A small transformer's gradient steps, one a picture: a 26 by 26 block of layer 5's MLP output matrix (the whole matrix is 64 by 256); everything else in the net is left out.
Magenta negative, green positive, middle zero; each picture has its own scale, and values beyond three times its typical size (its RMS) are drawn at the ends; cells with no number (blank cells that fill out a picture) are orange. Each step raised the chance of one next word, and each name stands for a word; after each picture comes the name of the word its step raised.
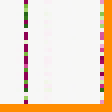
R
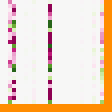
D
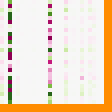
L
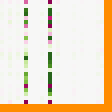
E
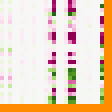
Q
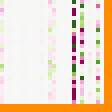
D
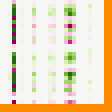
E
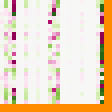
Q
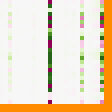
E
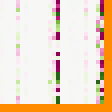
Q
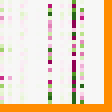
L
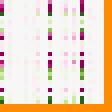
Q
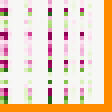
Q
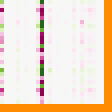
D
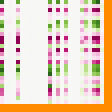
D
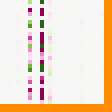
D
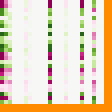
L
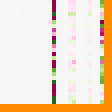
Q
